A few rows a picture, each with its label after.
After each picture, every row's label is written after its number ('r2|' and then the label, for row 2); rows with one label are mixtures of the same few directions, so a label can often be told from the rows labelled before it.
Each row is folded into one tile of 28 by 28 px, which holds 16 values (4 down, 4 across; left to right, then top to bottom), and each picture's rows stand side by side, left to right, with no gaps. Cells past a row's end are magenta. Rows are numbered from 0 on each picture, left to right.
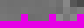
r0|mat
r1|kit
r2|kit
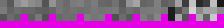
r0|kit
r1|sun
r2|kit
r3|kit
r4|kit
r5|sun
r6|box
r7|sun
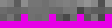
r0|sun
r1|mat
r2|mat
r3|sun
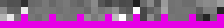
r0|mat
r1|sun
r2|kit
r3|kit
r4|mat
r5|box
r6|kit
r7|mat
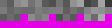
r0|kit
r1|kit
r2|kit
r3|sun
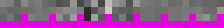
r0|sun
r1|kit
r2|sun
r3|box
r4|sun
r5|sun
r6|sun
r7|mat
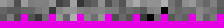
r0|sun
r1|mat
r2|sun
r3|sun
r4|kit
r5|mat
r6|kit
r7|box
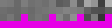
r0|sun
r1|box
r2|sun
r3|sun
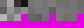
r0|kit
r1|mat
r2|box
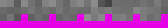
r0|sun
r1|kit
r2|kit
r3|kit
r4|mat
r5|box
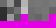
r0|box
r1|mat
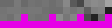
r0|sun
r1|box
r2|kit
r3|mat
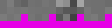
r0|kit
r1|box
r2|sun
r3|mat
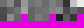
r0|box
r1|box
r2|kit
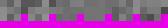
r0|box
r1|sun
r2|kit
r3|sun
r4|box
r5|mat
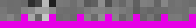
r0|mat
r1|sun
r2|sun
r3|sun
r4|box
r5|sun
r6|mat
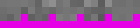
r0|mat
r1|kit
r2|kit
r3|sun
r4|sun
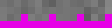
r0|box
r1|kit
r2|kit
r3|box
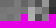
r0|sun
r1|box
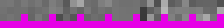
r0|sun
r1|box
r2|kit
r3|kit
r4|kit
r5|box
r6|sun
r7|mat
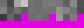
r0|kit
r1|kit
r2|box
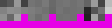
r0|sun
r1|box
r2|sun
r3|box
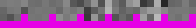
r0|mat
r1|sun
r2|kit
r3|box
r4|kit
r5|sun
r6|sun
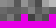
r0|sun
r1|kit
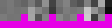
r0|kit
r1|box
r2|kit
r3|box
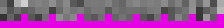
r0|kit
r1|mat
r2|kit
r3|mat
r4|kit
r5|mat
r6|box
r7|box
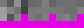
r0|box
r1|sun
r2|mat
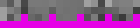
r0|box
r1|mat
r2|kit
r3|sun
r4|mat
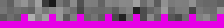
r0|kit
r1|kit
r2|box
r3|sun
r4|mat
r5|box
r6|mat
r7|mat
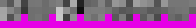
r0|box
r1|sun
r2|box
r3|sun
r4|sun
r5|sun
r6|mat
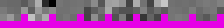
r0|mat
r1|kit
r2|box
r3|box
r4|sun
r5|kit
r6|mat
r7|mat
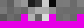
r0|kit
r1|sun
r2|sun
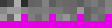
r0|sun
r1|sun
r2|mat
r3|box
